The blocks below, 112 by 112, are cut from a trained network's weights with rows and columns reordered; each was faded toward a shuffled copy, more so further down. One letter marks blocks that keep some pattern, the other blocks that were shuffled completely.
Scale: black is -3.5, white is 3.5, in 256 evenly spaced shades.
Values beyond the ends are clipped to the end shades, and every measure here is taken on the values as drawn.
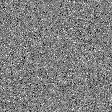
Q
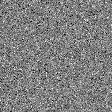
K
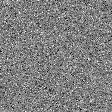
Q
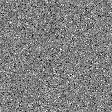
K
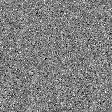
Q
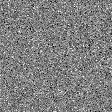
Q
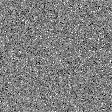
Q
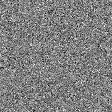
K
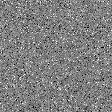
K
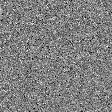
K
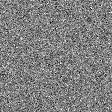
Q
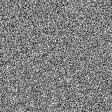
Q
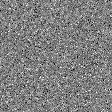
K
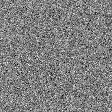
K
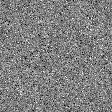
Q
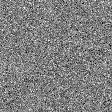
Q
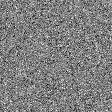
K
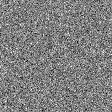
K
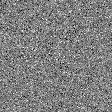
Q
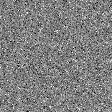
Q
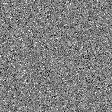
Q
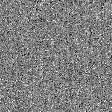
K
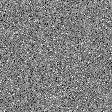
Q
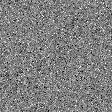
Q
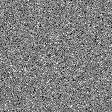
Q
